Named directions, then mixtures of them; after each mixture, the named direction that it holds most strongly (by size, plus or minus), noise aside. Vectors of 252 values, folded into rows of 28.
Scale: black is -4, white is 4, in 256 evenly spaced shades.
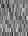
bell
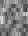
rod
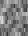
rod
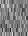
bell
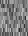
bell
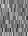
bell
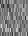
bell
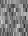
rod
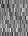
bell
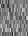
bell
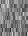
bell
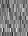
bell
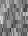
rod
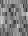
rod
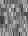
rod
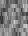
rod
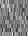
bell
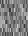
bell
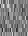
bell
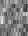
rod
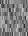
bell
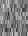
bell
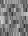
rod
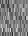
bell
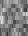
rod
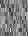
bell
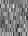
bell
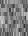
rod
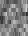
rod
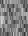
rod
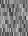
bell
